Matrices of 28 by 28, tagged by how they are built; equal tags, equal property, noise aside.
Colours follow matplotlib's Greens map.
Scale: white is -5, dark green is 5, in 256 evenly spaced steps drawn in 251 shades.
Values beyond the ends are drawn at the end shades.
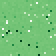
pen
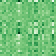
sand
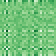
sand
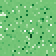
pen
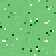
pen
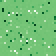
pen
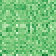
sand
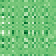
sand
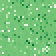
pen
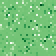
pen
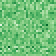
sand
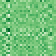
sand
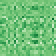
sand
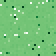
pen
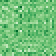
sand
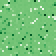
pen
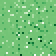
pen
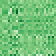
sand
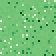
pen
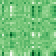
sand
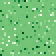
pen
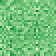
sand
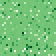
pen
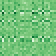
sand
